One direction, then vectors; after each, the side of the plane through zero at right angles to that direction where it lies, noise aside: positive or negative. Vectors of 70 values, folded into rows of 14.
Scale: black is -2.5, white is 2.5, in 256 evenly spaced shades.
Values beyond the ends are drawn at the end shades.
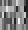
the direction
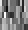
negative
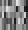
positive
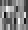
positive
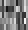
negative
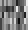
negative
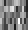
positive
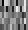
negative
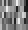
positive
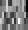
positive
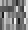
negative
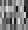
positive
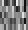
positive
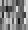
negative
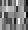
positive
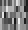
positive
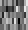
negative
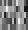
positive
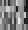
positive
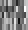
negative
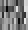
negative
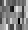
negative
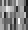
positive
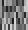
negative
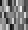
positive
